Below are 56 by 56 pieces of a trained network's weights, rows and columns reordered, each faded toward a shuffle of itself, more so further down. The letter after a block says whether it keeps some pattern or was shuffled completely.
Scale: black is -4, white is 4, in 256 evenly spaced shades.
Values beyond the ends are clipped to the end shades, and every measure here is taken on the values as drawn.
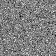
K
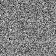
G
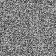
G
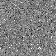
G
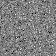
K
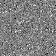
G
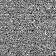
G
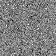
G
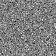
K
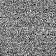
G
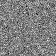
K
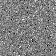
K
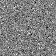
K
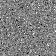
K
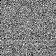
G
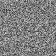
G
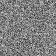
K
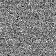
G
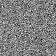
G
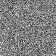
K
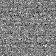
G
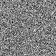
K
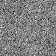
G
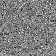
K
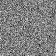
G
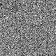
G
